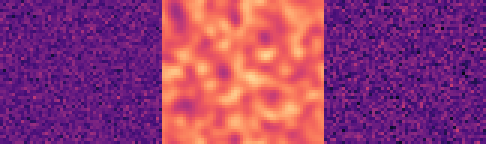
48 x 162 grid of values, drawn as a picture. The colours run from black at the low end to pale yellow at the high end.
It is made of 1 by 3 panels. Panel 1,1: low, fine-grained. Panel 1,2: high, blotchy. Panel 1,3: low, fine-grained.
